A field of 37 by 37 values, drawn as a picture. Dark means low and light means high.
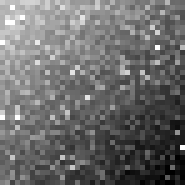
Mirror symmetry: none. Ninth with the lowest average: bottom right. Slope: up to the top left. Odd rows or columns: none.
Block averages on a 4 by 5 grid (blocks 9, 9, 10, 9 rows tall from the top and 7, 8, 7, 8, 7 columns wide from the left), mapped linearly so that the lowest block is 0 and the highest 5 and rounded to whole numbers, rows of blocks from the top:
5 4 4 3 3 / 4 3 3 2 2 / 3 3 2 1 1 / 2 2 1 0 0
